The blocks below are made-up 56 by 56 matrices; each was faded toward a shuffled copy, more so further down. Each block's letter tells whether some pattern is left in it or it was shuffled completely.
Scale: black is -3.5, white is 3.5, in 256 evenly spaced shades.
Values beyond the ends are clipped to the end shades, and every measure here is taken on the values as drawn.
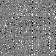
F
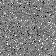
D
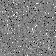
D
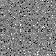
F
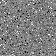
D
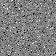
D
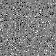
F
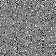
F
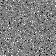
D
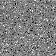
D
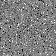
D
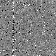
F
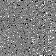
F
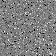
D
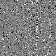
F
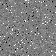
D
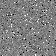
D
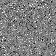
D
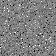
D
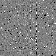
F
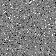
D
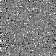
F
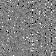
F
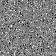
D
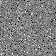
D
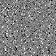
F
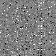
F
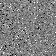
D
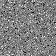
D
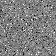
D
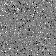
D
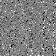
F
